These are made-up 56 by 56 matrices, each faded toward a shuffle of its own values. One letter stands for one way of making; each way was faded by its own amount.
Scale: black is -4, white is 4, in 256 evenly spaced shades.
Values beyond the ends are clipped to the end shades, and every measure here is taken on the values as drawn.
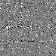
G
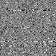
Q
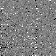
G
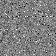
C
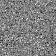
C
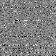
Q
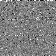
Q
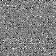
Q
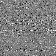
Q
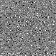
Q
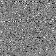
Q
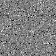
C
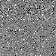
G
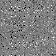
G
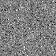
C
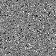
C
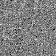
C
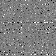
G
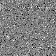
C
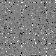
G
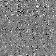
G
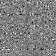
Q
